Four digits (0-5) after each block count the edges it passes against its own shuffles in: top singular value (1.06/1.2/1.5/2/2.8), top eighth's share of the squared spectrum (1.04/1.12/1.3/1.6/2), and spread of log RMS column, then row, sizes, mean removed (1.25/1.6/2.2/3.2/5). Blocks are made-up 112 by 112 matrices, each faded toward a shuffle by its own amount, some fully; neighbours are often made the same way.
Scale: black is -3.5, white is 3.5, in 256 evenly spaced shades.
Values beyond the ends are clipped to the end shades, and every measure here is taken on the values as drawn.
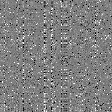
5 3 3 1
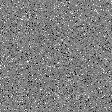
3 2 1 0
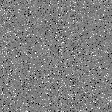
3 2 1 0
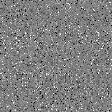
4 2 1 1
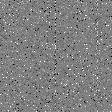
3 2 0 0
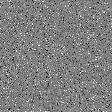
2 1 0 0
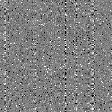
5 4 3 1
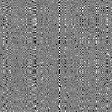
5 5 4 3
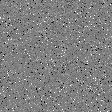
0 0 0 0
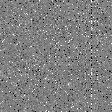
4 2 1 0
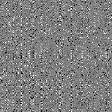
4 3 3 2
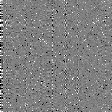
5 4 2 1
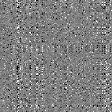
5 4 3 3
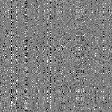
5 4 3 2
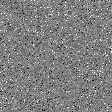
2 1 0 0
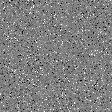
1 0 0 0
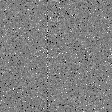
3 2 0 0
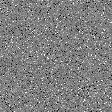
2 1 0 1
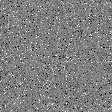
2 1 0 0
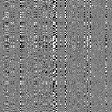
5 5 4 3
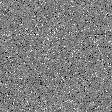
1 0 0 1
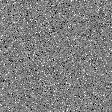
0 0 0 0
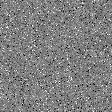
0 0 0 0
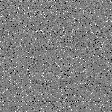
3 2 0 1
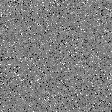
2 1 0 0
